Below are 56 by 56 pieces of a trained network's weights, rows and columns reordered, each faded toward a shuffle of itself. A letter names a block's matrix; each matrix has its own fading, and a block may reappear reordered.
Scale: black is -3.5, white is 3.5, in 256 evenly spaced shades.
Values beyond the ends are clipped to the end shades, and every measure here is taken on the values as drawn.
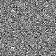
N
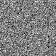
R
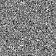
N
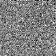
N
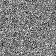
R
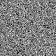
R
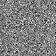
N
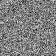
R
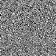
N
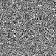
N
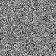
N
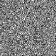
N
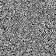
R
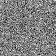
R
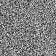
R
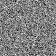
R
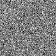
N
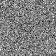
R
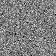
R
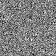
R
